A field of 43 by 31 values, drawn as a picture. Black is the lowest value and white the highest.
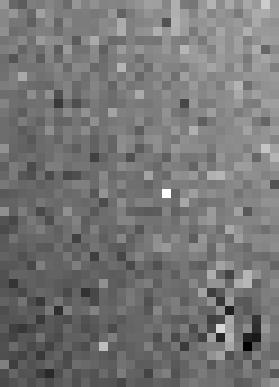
In the bottom right lies a patch that is rougher than the rest. The top right is the ninth with the highest average. The grain is fine, like static. The field climbs toward the top right. Values change most from cell to cell in the bottom right. The bottom left is the ninth with the lowest average.
